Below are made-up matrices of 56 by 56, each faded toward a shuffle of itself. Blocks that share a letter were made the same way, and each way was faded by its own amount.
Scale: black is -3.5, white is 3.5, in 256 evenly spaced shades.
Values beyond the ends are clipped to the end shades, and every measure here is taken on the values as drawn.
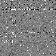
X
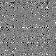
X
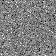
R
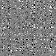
X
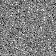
R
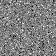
R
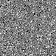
R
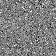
R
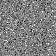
R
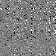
X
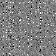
X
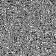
R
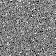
R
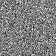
R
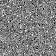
R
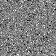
R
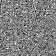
R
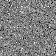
R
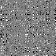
X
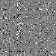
X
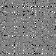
X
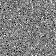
R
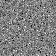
R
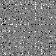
X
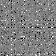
X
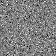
R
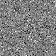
R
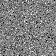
R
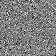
R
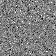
R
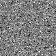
R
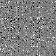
X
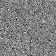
R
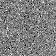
R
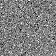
R
